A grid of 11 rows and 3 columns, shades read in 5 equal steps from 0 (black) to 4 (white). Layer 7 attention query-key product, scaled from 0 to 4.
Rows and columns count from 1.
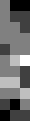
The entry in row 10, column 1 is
1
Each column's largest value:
3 3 4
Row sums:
2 4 5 6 5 9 5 7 7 3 2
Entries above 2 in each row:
0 0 0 0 0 2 0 2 1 0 0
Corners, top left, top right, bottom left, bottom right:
2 0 0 1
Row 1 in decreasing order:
2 0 0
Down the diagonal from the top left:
2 1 1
